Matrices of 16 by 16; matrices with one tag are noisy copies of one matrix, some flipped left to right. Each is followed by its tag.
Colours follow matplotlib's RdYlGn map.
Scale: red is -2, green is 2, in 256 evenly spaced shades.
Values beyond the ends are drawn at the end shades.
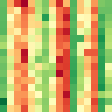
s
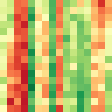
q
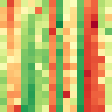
q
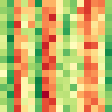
s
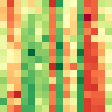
q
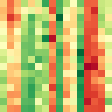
q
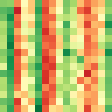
s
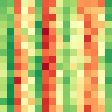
s
